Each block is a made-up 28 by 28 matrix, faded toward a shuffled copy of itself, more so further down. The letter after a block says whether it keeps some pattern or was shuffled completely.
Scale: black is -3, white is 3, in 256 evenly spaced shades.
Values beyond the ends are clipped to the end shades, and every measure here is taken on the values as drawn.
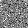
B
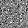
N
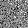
B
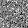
B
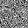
N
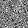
B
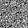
B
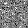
N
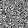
B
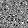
B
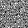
N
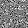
N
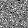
B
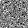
B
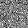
N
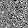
N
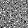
N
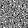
N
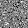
B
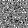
N
